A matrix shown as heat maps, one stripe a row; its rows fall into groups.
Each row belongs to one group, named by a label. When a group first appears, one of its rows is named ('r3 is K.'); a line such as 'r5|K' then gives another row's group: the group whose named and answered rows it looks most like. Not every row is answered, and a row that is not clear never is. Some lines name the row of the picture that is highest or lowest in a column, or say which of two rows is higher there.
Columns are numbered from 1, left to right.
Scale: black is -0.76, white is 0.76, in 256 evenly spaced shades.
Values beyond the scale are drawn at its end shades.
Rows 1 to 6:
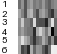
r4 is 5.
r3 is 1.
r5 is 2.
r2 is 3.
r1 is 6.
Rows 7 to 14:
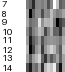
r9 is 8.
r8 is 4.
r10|3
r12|4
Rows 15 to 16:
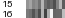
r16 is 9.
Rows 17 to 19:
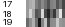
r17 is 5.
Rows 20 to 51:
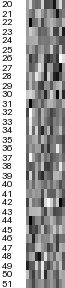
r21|8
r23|2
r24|5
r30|2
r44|4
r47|6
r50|9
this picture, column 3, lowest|46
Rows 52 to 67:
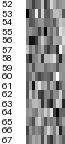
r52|9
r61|6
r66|5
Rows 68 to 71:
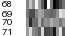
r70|4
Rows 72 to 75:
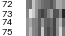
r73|2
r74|1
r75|1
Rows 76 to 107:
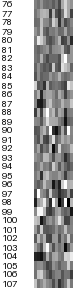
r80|2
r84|9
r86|6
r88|6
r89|8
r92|9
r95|6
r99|2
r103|8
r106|2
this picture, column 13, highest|104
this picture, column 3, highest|99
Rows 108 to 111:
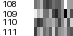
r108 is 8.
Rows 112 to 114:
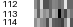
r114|1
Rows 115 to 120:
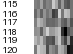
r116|9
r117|2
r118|8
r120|5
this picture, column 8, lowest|116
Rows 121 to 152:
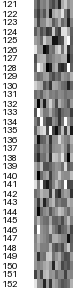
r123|3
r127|5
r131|6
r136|4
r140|4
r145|1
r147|5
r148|1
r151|6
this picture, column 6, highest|135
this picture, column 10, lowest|128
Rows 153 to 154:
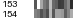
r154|9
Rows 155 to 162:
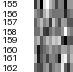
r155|6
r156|8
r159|8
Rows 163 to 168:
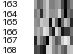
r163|8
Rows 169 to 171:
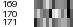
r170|5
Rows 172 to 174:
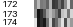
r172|1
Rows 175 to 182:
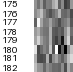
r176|2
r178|1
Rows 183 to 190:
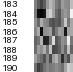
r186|6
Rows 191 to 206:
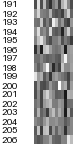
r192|1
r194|1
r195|2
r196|6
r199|5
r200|9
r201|6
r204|8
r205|6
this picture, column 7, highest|193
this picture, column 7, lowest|198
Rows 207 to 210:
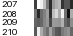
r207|2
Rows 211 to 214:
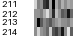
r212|3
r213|4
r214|1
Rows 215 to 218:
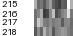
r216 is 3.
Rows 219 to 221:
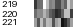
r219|6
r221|3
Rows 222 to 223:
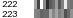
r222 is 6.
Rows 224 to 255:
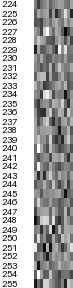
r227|8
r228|2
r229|9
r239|1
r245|8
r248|6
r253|4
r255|6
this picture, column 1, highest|251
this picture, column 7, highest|248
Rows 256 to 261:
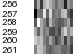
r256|6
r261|2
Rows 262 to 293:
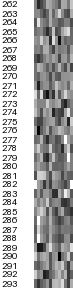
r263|9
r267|3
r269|2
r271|4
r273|8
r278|1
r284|8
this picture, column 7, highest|266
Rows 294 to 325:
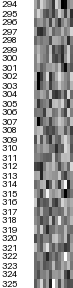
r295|2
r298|5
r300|1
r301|8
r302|4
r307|4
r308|2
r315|8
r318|9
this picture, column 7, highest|325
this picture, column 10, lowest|294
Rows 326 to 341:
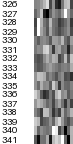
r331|3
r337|2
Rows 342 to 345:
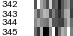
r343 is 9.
